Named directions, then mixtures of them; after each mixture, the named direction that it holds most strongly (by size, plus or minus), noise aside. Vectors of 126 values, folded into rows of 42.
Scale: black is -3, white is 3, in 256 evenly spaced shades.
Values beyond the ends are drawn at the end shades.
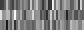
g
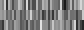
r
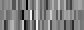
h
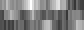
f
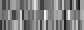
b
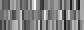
b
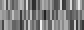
r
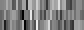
h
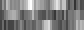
f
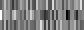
g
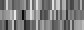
g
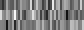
g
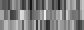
f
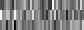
g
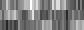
f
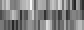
f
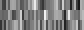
b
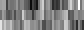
f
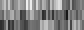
f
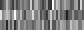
g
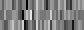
h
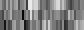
f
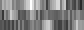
f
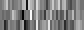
h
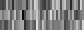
g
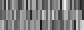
r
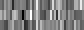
h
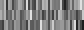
r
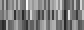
r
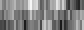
f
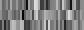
b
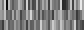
r
